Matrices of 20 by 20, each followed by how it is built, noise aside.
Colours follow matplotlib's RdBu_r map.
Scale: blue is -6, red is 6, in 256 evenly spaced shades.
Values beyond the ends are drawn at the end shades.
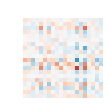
low rank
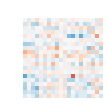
low rank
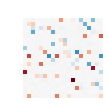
sparse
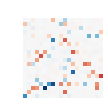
sparse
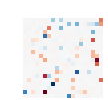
sparse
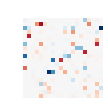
sparse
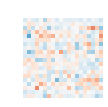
low rank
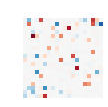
sparse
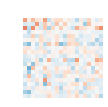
low rank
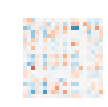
low rank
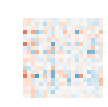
low rank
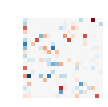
sparse
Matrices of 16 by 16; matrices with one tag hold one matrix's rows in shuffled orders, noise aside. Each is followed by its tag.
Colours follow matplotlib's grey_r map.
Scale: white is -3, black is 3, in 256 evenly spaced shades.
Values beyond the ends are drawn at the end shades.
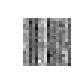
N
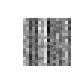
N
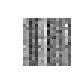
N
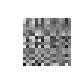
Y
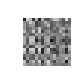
Y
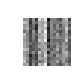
N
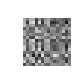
Y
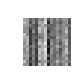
N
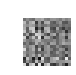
Y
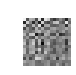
Y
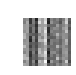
N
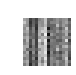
N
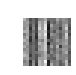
N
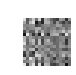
Y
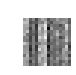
N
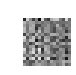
Y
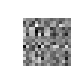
Y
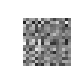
Y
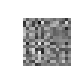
Y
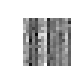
N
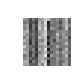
N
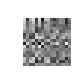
Y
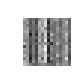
N
